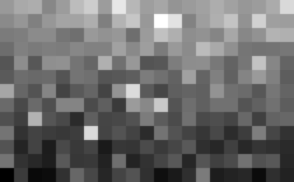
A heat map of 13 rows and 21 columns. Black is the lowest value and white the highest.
Slope: up to the top. Histogram: bell-shaped. Calmest part: top left. Stripes: none.
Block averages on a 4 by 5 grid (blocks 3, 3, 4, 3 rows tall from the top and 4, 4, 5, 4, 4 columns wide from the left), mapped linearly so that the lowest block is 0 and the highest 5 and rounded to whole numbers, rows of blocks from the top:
4 4 5 4 5 | 3 3 3 3 3 | 2 2 2 2 2 | 0 1 1 1 0
